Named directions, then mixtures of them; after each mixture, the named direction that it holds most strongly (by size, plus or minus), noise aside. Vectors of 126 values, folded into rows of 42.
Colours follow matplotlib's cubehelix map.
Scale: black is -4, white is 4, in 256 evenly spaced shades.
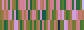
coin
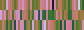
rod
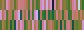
rod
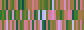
rod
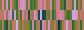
coin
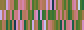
rod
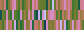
rod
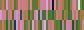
rod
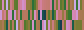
rod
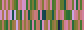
coin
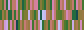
coin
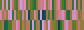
coin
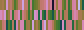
rod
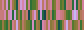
coin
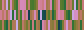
coin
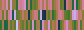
coin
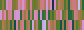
rod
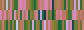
rod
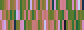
coin
